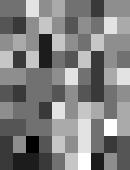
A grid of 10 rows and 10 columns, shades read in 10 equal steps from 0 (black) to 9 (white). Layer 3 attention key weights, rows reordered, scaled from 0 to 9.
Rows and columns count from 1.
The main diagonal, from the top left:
4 2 5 1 5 5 7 4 2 3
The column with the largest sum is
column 7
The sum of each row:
47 48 50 42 51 35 51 53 39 35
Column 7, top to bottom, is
4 5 4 7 4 3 7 8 8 9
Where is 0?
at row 9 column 3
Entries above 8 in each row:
0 0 0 0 0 0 0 1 0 1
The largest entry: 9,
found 2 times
